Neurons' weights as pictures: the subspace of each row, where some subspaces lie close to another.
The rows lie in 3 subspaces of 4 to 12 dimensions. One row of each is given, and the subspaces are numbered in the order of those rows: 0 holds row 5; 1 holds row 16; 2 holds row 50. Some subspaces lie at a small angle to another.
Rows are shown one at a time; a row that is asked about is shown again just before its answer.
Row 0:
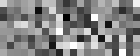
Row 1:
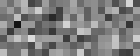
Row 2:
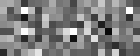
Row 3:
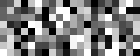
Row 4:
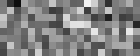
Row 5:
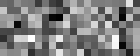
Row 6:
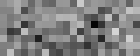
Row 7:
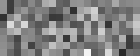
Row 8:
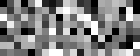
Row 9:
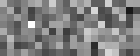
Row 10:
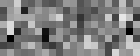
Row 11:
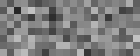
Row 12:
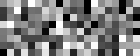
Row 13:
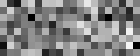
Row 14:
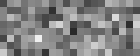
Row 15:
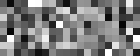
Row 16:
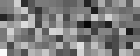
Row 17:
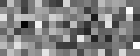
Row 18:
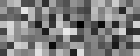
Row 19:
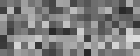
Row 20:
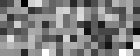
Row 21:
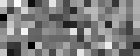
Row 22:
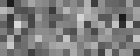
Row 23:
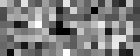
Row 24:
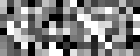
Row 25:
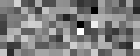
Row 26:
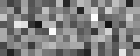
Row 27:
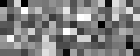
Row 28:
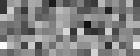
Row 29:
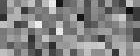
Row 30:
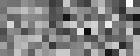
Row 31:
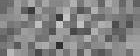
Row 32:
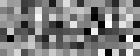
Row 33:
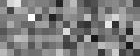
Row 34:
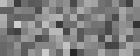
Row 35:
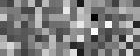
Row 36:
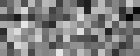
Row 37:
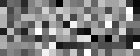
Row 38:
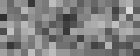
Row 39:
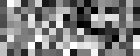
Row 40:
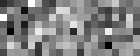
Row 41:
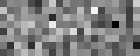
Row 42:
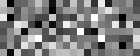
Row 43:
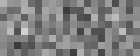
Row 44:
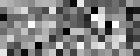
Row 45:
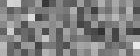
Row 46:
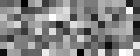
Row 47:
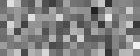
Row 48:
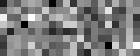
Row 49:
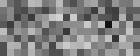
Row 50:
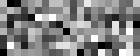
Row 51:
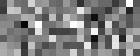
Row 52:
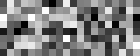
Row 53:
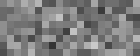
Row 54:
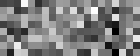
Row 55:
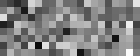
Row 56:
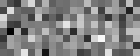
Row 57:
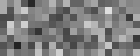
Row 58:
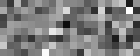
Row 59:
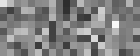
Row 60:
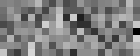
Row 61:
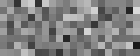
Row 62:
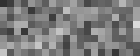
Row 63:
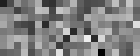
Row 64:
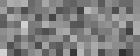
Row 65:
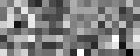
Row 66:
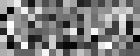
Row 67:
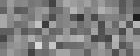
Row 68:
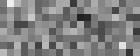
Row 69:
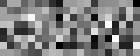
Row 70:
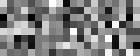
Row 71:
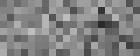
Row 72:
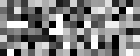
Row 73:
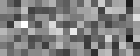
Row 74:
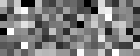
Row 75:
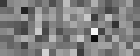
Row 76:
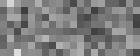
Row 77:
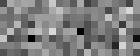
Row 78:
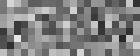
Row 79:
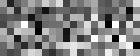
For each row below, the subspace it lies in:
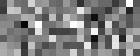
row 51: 1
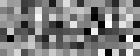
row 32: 1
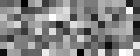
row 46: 2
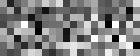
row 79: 0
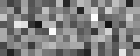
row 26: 1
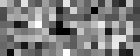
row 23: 1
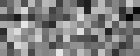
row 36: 1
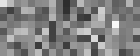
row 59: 1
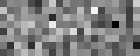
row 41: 1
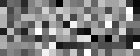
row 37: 0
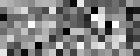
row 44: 1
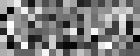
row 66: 2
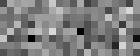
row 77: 0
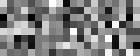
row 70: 0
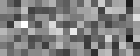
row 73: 1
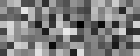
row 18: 1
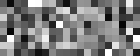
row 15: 1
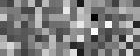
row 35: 1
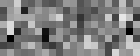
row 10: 1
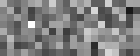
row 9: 1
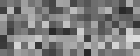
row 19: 0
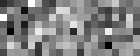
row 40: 2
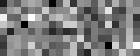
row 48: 0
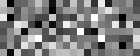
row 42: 1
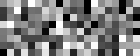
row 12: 1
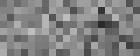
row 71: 1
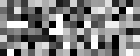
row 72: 1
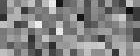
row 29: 1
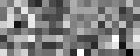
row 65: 0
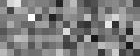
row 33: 2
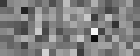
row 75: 1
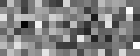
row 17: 0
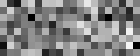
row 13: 2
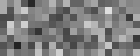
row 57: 2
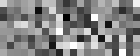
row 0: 1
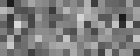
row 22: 1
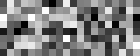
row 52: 0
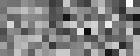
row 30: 1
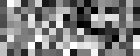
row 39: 2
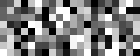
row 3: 1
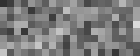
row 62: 1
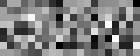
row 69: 0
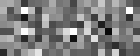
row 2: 1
